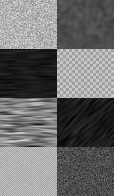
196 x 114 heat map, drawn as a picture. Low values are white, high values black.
It is made of 4 by 2 panels. Panel 1,1: low, fine-grained. Panel 1,2: high, blotchy, faint in contrast. Panel 2,1: very high, streaked across, faint in contrast. Panel 2,2: low, checkered. Panel 3,1: middling, streaked across, strong in contrast. Panel 3,2: very high, slanting up to the right, faint in contrast. Panel 4,1: low, checkered. Panel 4,2: high, fine-grained.
